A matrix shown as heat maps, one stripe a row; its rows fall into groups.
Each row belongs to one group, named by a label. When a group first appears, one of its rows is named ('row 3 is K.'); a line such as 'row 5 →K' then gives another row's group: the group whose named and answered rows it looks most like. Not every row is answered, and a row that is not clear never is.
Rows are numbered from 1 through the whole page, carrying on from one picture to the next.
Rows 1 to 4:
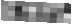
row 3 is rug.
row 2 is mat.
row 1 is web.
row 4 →rug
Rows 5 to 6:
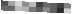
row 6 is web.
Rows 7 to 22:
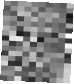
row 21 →rug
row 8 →web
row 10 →mat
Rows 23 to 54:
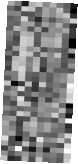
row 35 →web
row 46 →rug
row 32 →web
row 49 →rug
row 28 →web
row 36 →web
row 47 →mat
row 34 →web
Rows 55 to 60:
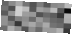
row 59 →mat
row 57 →web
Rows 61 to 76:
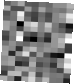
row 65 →mat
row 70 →mat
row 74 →web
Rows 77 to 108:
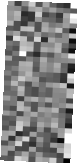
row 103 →rug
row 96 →mat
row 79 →rug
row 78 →mat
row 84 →web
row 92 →web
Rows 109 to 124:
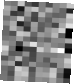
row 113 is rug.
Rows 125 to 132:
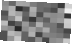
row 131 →web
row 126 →rug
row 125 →web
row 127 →web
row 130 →mat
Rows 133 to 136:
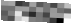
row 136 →web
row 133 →rug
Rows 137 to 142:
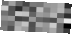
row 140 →rug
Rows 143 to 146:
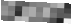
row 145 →mat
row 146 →web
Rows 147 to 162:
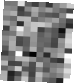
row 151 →mat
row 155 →rug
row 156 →web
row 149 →rug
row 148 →mat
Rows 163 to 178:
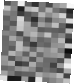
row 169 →mat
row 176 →web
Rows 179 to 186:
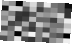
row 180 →web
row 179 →mat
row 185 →mat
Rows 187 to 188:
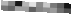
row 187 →mat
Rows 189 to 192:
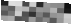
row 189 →web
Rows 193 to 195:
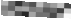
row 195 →rug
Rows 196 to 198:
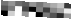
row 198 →web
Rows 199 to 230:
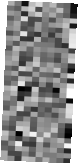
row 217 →rug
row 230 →mat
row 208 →web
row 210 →rug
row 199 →mat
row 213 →rug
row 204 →rug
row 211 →mat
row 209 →rug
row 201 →mat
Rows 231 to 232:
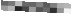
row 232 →rug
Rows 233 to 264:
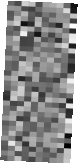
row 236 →web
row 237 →rug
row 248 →rug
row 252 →web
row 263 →rug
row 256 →rug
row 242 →rug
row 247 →web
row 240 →rug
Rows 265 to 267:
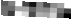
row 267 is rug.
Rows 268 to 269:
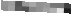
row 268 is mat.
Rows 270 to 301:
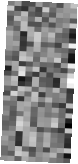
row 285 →rug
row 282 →rug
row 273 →web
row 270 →rug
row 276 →mat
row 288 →web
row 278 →rug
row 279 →mat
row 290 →web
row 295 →web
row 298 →mat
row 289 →mat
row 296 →mat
